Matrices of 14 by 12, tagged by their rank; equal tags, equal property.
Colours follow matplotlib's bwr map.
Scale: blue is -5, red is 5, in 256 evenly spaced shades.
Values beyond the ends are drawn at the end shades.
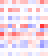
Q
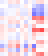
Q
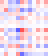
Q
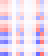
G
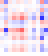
Q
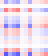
G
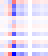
G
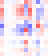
Q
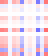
G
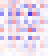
Q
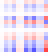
G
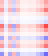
G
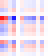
G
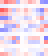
Q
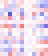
Q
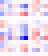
Q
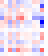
Q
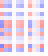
G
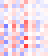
Q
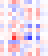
Q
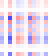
G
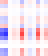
G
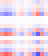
G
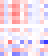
Q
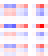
G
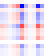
G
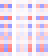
G
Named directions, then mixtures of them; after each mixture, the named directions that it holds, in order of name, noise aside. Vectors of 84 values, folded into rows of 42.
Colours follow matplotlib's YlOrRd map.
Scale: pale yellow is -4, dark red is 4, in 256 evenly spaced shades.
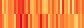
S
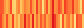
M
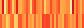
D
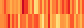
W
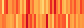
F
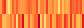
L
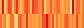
D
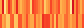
D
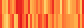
D, S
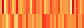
D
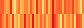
M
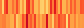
F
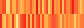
L, M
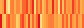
L, M, W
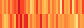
S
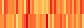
F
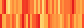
L, M, W
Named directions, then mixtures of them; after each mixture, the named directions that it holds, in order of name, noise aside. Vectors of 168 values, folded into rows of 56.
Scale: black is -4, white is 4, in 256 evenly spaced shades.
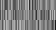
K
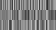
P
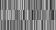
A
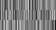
K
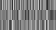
P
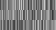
A, K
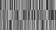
A, P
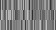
A, K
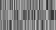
A, P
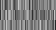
A, K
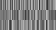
P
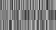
P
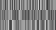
K, P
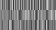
P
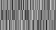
A, P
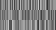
K, P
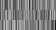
K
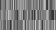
A, P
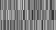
A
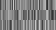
A, P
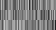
K
